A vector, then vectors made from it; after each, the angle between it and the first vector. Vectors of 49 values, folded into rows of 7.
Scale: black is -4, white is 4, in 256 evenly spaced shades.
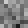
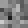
orthogonal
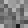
nearly parallel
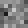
orthogonal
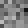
partly opposed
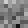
nearly parallel
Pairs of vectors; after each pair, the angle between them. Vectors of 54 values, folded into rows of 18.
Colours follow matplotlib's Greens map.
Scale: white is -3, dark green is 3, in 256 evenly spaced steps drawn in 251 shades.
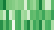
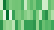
partly aligned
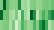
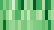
orthogonal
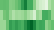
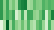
orthogonal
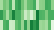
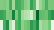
nearly parallel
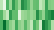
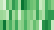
nearly parallel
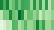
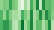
partly opposed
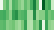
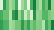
partly aligned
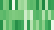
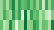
partly opposed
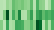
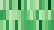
orthogonal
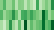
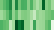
partly opposed
